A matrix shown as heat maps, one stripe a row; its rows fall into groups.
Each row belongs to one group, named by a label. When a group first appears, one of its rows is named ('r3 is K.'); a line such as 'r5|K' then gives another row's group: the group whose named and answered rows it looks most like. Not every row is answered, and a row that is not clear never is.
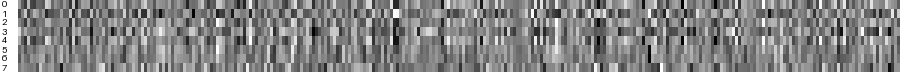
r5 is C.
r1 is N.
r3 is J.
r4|C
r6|C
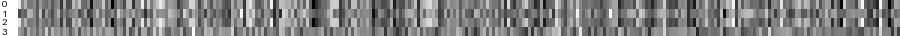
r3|C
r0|J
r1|J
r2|J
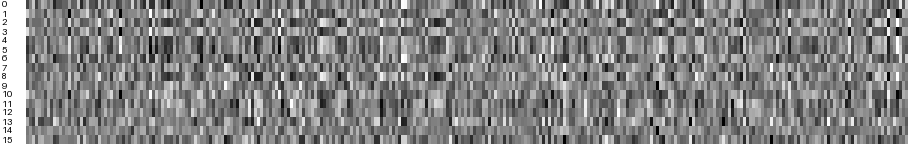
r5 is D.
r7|C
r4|D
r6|N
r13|C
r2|D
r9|C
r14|C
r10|J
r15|N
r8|D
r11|J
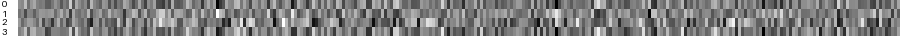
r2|J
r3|N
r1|C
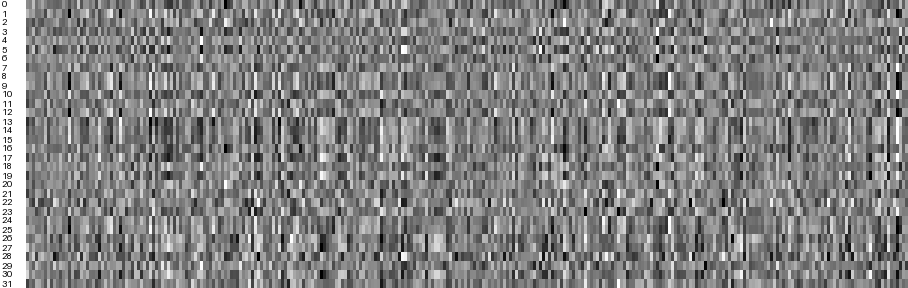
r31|J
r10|D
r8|J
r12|J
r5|N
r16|N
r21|J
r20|C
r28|N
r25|J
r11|J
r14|D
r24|J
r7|D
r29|C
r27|J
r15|D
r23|D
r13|D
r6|C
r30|J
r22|C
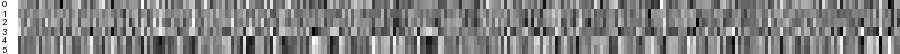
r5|D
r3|J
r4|D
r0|J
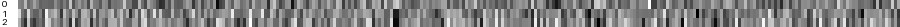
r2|C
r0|N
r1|C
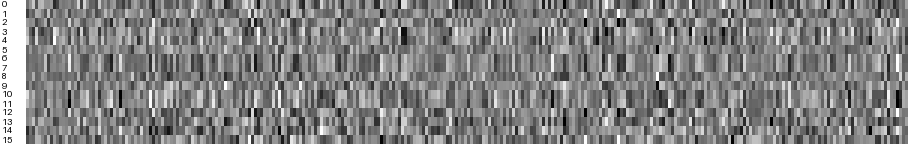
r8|N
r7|D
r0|N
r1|J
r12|D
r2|D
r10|J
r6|D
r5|C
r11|J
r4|C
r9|C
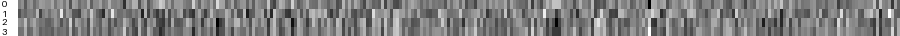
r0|C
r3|N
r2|N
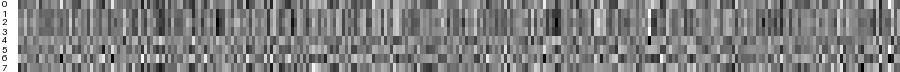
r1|N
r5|D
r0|D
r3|N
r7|D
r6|J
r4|C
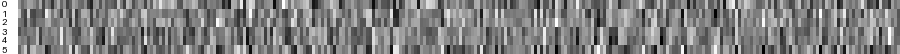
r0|J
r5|N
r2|C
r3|D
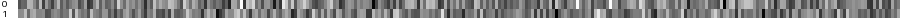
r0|J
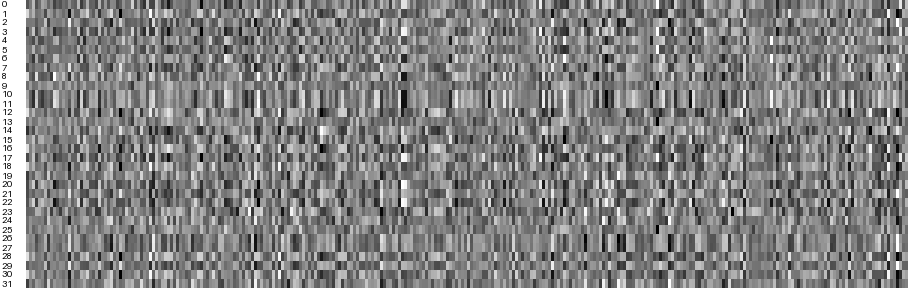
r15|N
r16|J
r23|J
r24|J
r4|C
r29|D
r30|J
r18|J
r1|J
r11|C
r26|D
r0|N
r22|N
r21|D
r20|N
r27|D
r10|C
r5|N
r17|N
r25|C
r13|C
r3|N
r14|D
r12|J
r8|C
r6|C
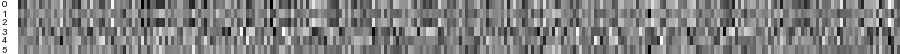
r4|J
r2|D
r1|C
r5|C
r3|J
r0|D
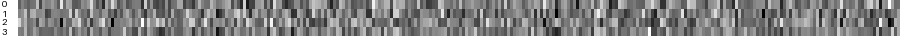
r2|J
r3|N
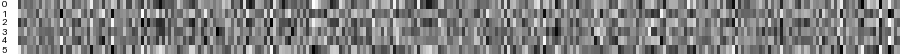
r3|N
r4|D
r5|J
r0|D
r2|D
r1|J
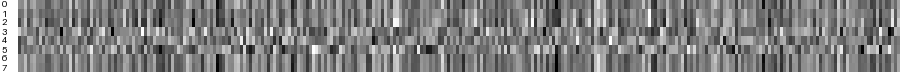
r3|J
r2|N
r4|J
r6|N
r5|D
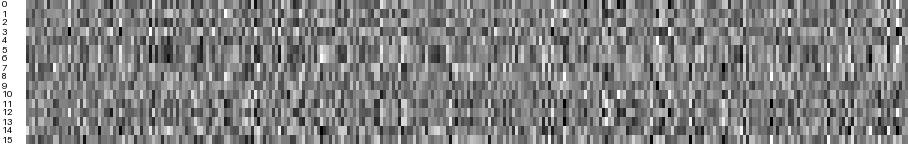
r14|J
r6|D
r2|D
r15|C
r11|N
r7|C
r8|C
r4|N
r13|N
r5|D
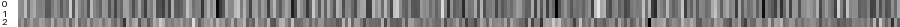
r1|N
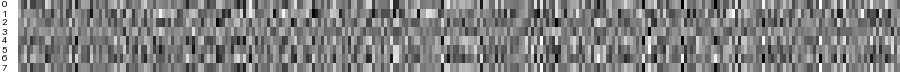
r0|C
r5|N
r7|C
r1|J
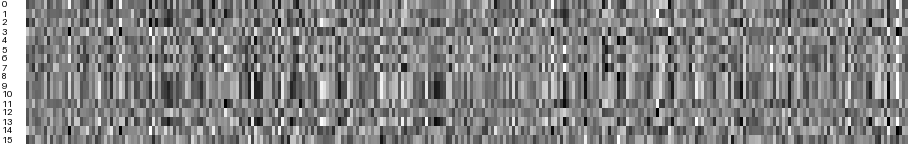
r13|D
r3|J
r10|D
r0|D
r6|D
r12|C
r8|D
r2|D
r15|J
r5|C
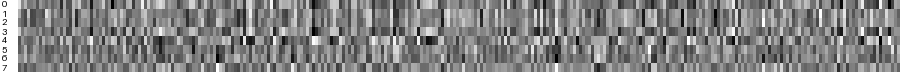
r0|J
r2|C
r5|N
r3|J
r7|C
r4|D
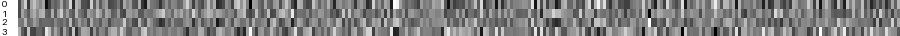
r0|N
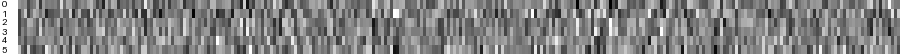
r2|J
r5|C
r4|C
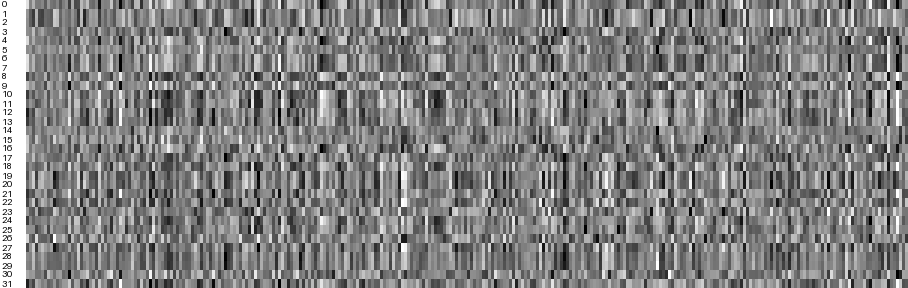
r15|C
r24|D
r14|C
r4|J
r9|J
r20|N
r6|J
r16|J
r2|C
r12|D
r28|N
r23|C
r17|N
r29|N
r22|N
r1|C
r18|D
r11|D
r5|C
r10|D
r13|D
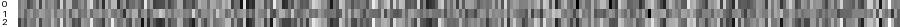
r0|D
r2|D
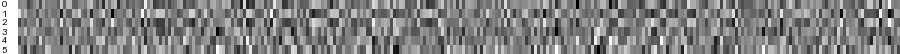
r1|J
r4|J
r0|D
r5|C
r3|N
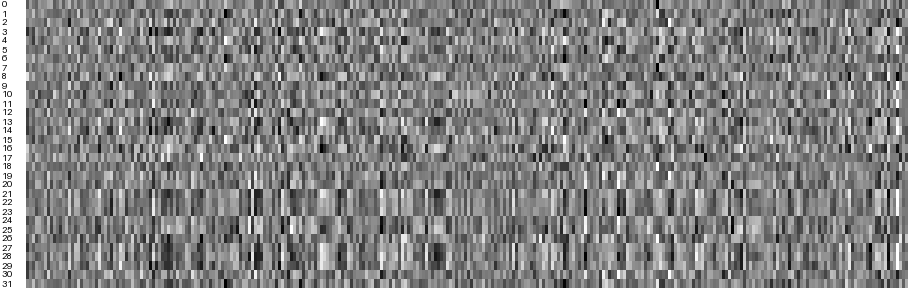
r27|D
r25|J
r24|J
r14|D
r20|J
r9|D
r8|J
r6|N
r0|C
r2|J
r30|J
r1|N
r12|J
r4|C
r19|J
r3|D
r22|D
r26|N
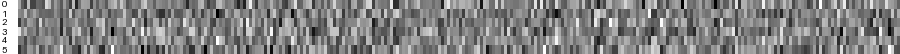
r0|C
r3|J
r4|C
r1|N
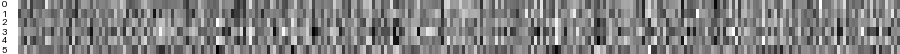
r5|N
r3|J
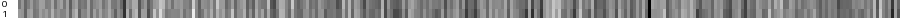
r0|C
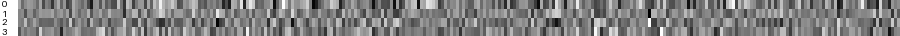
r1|C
